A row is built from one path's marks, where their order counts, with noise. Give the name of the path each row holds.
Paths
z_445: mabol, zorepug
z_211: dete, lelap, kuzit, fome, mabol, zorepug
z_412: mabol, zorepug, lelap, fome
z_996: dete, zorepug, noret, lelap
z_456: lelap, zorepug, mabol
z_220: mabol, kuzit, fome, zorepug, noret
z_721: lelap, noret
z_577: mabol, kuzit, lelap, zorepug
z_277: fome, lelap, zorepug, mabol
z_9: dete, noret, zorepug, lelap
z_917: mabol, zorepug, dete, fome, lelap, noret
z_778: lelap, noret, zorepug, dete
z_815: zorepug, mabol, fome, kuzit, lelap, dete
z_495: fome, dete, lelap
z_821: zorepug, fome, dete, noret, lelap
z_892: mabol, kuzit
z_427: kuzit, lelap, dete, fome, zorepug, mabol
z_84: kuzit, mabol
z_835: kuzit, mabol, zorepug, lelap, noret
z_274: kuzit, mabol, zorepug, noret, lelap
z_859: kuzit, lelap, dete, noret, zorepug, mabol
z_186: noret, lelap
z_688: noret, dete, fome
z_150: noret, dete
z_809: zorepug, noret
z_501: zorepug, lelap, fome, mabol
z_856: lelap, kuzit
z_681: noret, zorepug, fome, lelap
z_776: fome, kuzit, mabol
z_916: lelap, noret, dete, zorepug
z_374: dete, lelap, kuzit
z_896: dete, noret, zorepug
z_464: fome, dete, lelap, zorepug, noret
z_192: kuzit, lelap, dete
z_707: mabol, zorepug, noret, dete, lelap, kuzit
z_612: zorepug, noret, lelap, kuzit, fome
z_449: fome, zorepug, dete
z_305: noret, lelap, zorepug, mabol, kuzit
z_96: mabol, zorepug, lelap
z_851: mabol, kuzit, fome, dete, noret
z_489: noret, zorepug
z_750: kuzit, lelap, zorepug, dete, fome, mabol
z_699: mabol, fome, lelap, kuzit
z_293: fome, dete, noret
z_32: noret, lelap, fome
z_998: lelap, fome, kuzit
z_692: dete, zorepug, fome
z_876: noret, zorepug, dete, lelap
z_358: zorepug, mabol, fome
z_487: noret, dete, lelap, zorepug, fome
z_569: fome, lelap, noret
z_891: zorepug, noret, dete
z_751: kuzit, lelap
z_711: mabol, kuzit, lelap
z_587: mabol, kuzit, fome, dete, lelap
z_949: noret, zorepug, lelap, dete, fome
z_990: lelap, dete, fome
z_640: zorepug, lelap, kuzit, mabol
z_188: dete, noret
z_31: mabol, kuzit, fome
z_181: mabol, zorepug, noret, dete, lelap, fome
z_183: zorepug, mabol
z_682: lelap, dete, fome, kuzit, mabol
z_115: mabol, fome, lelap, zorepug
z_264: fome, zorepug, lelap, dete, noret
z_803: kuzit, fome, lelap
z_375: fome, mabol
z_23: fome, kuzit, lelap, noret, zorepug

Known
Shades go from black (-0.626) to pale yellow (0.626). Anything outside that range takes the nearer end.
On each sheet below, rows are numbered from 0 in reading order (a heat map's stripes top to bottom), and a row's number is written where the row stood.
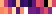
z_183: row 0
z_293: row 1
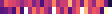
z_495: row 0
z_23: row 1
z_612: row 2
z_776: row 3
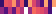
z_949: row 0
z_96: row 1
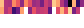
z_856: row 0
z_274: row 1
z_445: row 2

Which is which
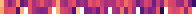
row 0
z_640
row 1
z_707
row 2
z_305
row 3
z_587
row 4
z_412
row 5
z_876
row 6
z_427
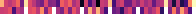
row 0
z_751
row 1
z_859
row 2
z_692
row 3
z_489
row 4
z_778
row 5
z_996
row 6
z_809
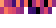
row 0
z_577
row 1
z_150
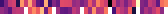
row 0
z_851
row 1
z_456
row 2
z_815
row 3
z_358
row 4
z_186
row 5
z_917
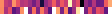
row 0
z_699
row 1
z_896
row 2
z_31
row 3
z_464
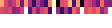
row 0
z_711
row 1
z_721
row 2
z_688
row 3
z_211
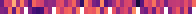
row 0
z_32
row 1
z_192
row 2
z_501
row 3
z_277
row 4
z_750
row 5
z_181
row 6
z_681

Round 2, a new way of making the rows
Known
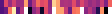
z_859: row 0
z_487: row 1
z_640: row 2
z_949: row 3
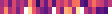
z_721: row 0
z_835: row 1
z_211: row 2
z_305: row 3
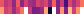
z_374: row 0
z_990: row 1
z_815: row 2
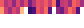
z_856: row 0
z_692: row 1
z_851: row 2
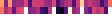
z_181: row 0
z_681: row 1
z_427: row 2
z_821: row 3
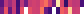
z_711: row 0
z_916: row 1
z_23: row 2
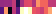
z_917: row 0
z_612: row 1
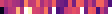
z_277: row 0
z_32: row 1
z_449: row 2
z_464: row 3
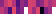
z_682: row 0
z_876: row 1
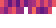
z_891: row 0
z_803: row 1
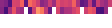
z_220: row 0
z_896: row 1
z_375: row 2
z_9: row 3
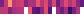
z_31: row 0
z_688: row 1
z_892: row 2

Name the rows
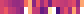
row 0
z_186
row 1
z_707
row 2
z_456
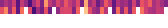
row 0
z_751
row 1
z_587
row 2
z_445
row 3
z_412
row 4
z_569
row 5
z_84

